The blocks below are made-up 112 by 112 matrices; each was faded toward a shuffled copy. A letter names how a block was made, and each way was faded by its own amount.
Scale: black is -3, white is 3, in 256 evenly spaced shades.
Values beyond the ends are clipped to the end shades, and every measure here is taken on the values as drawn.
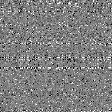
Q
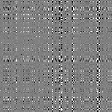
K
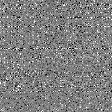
Q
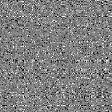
Q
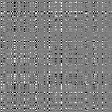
K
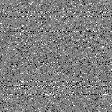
Q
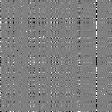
K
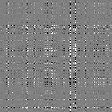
K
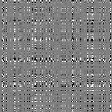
K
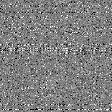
Q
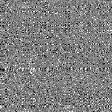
Q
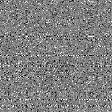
Q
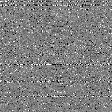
Q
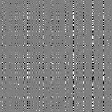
K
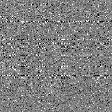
Q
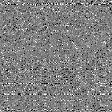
Q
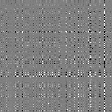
K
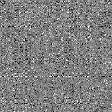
Q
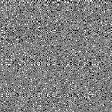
Q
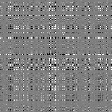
K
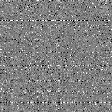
Q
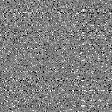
Q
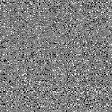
Q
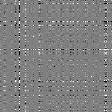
K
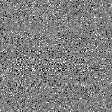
Q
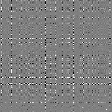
K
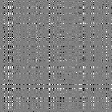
K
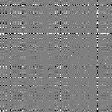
K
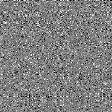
Q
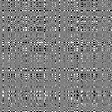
K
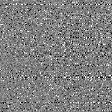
Q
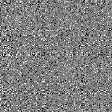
Q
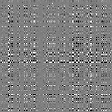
K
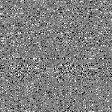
Q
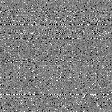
Q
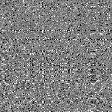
Q
